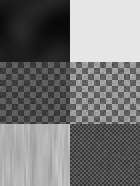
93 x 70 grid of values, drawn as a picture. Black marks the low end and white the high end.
The table splits into 3 rows of 2 panels. Panel 1,1: very low, smooth, faint in contrast. Panel 1,2: very high, flat. Panel 2,1: low, checkered. Panel 2,2: middling, checkered, strong in contrast. Panel 3,1: high, streaked downward, faint in contrast. Panel 3,2: low, checkered.
